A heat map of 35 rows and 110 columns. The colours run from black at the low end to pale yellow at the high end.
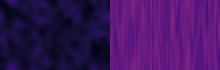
It is made of 1 by 2 panels. Panel 1,1: very low, blotchy, faint in contrast. Panel 1,2: low, streaked downward, faint in contrast.
